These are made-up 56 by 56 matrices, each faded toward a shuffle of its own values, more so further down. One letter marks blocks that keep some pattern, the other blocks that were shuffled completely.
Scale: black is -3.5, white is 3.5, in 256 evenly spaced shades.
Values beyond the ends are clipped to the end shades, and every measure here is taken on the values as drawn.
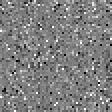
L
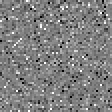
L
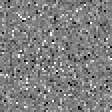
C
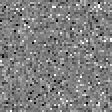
C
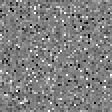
C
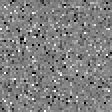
C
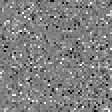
L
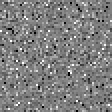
L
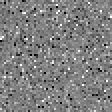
C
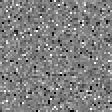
C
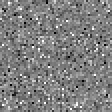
C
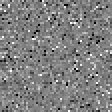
L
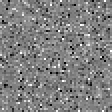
C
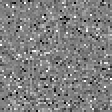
L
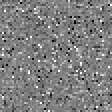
L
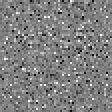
L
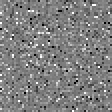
L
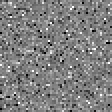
C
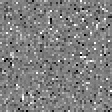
C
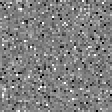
C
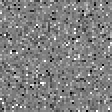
L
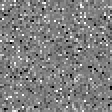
L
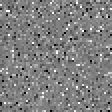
C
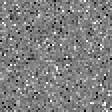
C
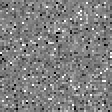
L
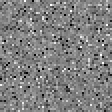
C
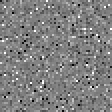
L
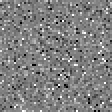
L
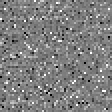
L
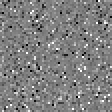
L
